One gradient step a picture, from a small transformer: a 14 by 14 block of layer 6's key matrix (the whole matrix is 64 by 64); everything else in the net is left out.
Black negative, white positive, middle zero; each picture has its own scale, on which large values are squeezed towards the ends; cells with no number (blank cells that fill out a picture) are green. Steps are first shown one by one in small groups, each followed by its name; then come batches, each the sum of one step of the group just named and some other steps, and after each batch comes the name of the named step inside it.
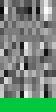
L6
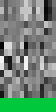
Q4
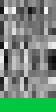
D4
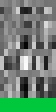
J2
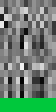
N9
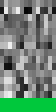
J2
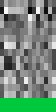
Q4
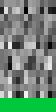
D4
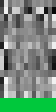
D4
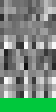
L6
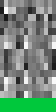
D4
